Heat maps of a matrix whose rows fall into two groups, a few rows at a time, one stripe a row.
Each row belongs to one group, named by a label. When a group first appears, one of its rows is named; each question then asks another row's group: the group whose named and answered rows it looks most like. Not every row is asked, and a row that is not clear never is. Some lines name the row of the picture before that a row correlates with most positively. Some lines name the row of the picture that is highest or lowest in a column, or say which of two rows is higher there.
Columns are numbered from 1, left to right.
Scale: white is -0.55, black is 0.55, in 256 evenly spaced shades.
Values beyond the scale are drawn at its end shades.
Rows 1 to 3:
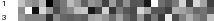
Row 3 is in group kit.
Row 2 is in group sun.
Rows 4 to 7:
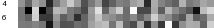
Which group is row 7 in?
kit
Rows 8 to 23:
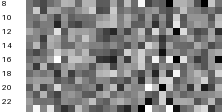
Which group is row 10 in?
kit
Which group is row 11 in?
kit
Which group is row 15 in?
sun
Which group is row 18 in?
kit
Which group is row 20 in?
sun
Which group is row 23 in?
sun
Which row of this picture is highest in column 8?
11
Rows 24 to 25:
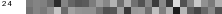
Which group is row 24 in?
kit
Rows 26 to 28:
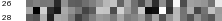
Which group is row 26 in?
kit
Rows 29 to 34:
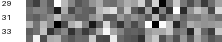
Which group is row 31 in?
sun
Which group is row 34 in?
sun
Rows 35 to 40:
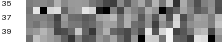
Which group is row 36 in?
sun
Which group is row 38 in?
kit
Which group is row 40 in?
sun
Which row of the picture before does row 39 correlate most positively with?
32
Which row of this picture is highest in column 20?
36
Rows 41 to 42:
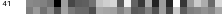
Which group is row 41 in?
kit
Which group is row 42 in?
kit
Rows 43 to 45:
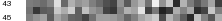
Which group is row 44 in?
sun
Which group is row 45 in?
sun
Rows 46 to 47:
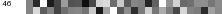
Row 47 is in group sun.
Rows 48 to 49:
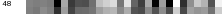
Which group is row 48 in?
kit
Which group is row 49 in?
kit
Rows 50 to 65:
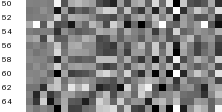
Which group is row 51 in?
kit
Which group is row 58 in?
kit
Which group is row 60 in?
kit
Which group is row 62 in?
sun
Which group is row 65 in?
kit
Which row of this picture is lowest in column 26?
53
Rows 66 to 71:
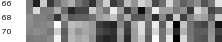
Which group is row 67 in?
sun
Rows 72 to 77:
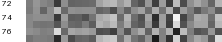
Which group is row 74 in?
kit
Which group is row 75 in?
kit
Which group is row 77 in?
kit
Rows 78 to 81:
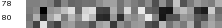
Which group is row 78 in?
kit
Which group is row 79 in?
sun
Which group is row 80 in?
sun
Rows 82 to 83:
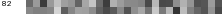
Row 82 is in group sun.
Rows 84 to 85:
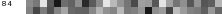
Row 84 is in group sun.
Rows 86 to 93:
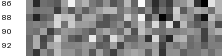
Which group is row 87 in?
kit
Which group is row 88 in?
sun
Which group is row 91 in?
sun
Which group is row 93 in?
sun
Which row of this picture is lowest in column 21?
89
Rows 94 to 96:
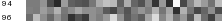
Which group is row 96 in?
sun
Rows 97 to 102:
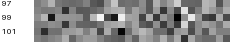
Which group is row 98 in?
kit
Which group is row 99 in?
sun
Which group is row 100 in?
kit
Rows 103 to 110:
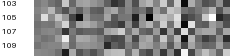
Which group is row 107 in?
kit
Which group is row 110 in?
kit
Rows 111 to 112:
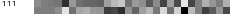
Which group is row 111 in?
kit
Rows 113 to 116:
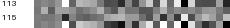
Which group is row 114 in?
sun
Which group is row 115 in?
kit
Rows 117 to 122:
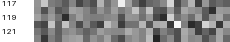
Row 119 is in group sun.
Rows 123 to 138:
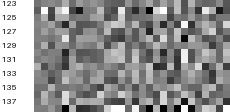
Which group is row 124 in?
sun
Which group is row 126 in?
kit
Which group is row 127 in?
sun
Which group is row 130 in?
kit
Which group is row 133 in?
sun
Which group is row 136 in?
sun
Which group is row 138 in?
kit
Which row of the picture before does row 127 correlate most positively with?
120
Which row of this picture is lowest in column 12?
138
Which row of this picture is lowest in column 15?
138
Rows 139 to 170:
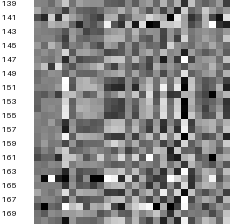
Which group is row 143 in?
kit
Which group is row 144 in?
kit
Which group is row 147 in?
kit
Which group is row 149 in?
kit
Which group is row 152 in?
sun
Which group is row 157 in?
kit
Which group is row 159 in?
kit
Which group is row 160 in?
sun
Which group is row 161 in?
sun
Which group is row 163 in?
kit
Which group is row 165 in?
kit
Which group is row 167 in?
kit
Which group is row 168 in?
sun
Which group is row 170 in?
kit
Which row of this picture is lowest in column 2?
148
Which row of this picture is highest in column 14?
160
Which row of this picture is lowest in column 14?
164
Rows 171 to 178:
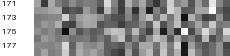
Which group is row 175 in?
kit
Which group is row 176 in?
sun
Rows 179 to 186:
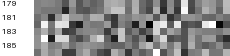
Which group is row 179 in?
kit
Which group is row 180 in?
kit
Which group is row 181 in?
sun
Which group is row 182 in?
sun
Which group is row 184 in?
sun
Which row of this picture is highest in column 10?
186
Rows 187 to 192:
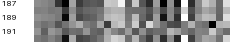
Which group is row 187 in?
kit
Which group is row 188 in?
kit
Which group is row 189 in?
kit
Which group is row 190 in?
sun
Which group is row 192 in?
kit
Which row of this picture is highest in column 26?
190
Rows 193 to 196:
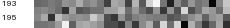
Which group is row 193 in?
sun
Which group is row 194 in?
kit
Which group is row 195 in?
sun
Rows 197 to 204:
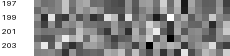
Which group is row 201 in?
sun
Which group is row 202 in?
sun
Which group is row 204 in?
kit
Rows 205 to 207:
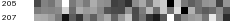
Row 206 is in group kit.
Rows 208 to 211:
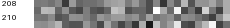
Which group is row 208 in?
kit
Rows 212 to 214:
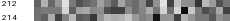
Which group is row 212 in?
sun
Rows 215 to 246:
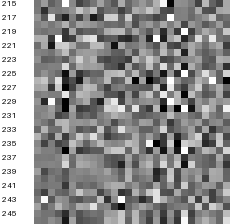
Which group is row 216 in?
sun
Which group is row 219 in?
kit
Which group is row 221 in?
sun
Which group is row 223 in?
sun
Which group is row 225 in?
kit
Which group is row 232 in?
sun
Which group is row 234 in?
sun
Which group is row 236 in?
kit
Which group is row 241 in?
kit
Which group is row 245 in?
kit
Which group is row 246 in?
kit
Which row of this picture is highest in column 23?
230
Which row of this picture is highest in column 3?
221
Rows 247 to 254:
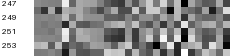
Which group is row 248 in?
sun
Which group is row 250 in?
kit
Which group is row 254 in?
kit
